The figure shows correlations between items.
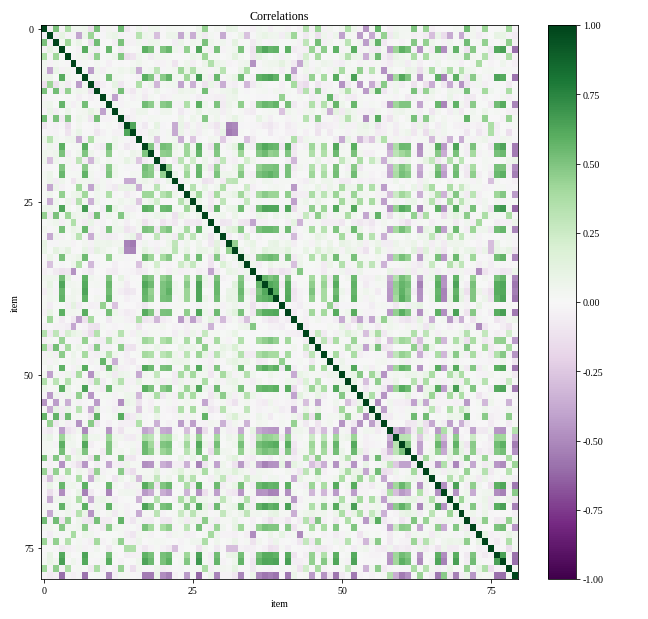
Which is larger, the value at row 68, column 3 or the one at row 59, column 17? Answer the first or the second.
the second
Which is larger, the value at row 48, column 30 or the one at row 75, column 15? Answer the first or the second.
the second
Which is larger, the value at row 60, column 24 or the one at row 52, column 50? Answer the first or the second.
the first
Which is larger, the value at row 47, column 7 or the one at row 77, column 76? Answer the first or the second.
the second
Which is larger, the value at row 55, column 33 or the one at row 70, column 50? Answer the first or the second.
the second
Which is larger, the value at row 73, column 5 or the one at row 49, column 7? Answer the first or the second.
the second
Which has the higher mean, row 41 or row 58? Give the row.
41
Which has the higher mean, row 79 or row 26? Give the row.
26
